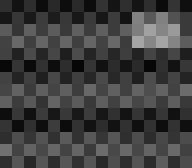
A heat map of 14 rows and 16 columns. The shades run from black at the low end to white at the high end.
Neither half mirrors the other. The top right is the ninth with the highest average. An odd patch, higher than its surroundings, sits in the top right. There is no overall slope. Horizontal stripes repeat 3 times down the table.
